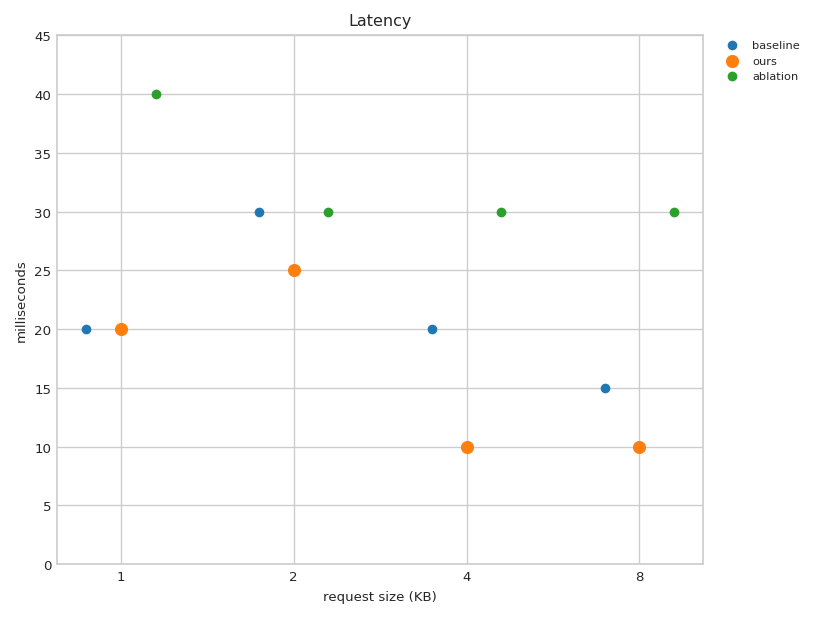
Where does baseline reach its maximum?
2
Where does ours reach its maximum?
2
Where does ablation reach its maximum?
1
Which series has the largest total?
ablation
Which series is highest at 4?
ablation
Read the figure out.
Title: Latency
x-axis: request size (KB), ticks 1 2 4 8
y-axis: milliseconds, ticks 0 5 10 15 20 25 30 35 40 45
Legend: baseline, ours, ablation
Values:
baseline: 20 30 20 15
ours: 20 25 10 10
ablation: 40 30 30 30
